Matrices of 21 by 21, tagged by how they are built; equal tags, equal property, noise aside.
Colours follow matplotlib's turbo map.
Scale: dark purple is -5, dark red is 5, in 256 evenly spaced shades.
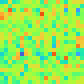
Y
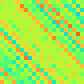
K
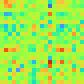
Y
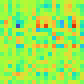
Y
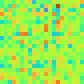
Y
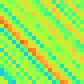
K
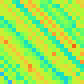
K
